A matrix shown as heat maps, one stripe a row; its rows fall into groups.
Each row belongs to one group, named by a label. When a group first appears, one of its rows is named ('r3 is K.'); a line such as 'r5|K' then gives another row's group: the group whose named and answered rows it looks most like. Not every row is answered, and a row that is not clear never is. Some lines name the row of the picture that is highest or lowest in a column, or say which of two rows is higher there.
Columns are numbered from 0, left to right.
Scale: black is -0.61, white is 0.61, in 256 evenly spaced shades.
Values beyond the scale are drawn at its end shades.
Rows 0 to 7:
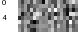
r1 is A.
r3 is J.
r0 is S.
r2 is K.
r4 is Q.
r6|A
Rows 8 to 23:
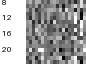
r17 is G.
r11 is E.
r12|E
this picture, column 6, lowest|13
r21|S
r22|G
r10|A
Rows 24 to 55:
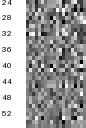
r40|S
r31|K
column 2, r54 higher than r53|Yes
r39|E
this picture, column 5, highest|40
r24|G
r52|Q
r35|S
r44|A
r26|K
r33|G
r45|A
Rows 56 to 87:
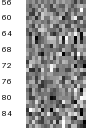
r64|E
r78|E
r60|G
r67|S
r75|G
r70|K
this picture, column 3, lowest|65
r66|A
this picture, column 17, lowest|63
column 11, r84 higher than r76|Yes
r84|E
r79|E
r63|Q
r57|S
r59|J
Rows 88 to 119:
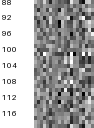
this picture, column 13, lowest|101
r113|S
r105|G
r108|K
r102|K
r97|J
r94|S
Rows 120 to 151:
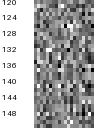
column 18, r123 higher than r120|No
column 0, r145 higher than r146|No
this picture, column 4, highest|132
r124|S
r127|K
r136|S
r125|A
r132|Q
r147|A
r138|S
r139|S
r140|A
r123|K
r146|A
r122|J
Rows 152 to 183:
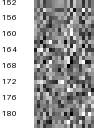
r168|Q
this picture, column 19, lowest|174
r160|K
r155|A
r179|G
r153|A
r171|G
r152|A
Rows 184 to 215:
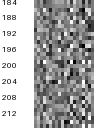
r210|A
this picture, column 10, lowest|214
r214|Q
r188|A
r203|Q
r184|A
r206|A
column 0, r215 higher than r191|Yes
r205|E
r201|G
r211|G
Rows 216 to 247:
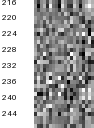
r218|S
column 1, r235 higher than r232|Yes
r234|Q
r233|A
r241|A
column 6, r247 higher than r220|Yes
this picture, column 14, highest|224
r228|J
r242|Q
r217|S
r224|E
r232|A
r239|J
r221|K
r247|J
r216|S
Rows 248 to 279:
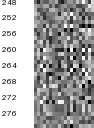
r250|J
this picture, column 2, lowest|260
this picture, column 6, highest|269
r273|E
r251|K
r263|S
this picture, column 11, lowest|260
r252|A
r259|K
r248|E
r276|Q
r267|S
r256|S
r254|K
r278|K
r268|E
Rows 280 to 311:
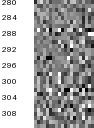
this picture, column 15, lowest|302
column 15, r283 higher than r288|Yes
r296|K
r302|Q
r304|K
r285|A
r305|S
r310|J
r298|J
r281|J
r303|J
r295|G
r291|Q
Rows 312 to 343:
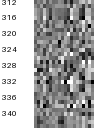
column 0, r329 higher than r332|Yes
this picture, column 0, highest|329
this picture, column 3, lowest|338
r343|E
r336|G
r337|E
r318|E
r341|E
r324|G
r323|S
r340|K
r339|Q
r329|J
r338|A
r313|A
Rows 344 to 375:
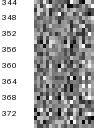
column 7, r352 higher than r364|No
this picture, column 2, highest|371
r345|Q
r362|G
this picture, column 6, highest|354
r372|S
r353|J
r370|G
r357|J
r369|K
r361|J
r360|S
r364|Q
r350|G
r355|G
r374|A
